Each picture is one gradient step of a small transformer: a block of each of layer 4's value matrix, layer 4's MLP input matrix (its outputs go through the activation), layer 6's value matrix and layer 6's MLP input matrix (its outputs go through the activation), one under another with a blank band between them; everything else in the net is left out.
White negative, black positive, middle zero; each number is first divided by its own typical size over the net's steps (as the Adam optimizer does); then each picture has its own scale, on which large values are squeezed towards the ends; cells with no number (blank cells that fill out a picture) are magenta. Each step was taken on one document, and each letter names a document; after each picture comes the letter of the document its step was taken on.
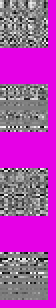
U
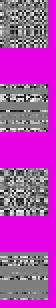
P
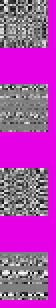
U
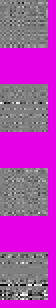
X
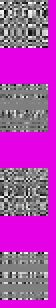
U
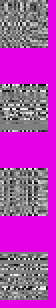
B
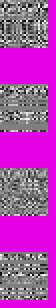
B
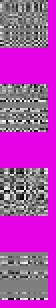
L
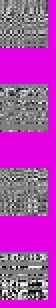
B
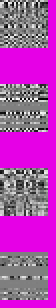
L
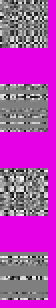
P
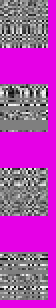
B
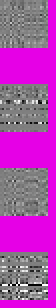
X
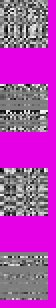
L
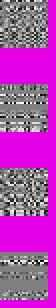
P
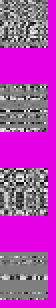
P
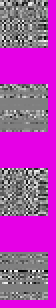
U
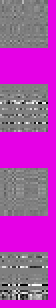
X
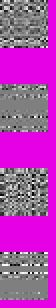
U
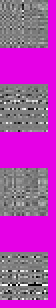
X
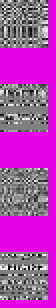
B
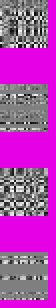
P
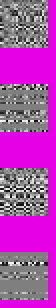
P
